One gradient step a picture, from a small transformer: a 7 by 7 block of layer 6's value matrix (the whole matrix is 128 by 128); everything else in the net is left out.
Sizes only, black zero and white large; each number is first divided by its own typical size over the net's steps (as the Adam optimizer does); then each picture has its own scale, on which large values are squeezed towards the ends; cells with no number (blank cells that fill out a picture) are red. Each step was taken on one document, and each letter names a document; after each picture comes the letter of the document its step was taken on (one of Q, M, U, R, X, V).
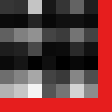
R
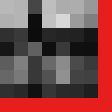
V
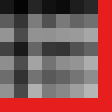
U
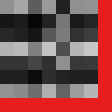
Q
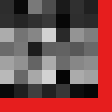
Q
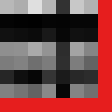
Q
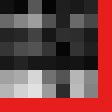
R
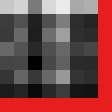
V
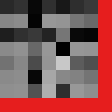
V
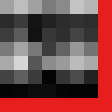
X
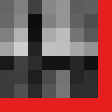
X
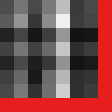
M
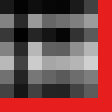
U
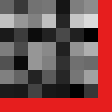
U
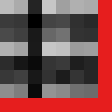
V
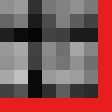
X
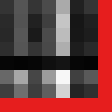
M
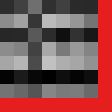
Q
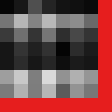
X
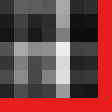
M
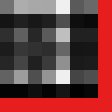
M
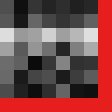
V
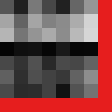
U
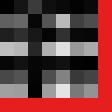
X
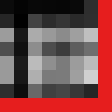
U
